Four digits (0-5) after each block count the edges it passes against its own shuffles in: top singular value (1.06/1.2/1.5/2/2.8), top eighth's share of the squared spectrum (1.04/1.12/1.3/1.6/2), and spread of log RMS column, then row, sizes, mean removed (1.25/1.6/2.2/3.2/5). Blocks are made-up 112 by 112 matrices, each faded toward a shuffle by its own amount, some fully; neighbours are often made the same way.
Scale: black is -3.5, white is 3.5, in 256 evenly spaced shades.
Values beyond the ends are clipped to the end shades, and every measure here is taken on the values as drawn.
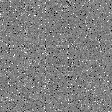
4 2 1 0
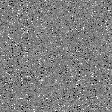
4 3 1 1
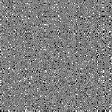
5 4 3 3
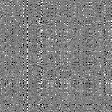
5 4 3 3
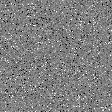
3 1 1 0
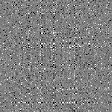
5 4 3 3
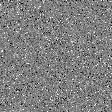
0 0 0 0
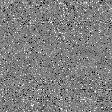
3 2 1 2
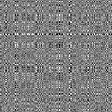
5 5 4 4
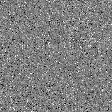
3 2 0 0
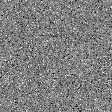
0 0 0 0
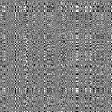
5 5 4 4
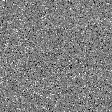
2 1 0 0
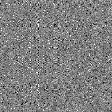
4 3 2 1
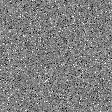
1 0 0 0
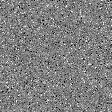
2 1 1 0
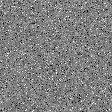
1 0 0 0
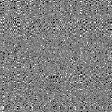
5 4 3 3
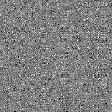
4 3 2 2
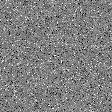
1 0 0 0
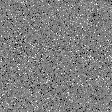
0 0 0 0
